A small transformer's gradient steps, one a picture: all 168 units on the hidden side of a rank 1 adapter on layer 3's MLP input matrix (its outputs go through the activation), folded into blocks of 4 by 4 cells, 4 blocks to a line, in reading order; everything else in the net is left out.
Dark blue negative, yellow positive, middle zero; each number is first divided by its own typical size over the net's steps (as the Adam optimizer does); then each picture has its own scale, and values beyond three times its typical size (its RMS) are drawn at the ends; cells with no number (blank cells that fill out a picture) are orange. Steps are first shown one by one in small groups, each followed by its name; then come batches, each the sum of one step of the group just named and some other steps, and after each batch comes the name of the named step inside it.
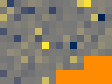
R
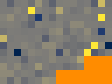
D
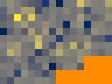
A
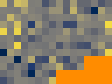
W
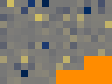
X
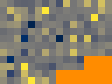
A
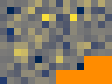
A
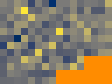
W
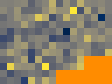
A
